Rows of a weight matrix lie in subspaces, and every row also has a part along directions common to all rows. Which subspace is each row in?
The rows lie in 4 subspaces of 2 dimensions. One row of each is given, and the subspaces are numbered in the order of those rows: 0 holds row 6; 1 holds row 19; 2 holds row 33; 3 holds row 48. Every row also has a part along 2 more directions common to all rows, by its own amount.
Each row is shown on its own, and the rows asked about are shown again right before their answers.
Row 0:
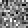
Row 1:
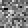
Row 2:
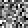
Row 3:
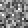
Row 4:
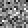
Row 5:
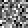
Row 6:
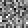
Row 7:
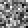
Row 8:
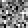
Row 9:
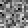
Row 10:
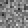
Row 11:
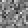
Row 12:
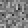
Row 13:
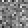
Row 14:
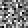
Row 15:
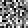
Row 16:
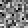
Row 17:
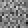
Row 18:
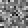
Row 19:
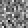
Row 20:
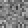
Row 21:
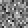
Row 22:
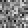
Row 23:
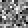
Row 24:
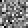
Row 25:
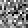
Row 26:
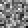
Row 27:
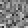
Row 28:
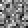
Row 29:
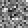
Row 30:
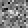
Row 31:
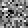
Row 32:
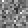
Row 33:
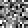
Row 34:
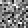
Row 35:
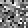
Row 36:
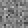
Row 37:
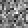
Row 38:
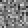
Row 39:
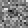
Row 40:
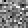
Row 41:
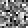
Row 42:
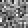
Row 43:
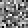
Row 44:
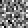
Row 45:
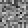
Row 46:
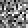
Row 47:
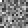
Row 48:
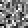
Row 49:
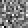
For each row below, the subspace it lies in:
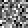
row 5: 2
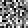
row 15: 0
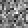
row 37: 2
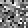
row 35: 1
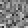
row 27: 3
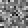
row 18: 3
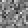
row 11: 2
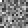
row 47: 1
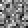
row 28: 3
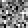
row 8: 2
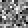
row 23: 2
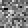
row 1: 0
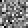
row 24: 1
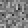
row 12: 3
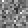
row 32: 2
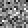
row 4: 0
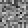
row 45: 1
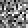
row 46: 2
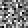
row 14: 0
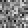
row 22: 2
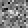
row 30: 0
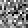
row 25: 2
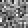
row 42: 1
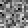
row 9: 3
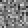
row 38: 1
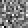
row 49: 1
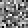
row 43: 3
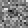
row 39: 0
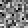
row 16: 3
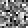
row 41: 3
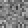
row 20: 2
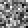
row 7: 3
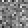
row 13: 2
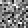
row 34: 1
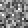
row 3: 3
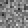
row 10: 3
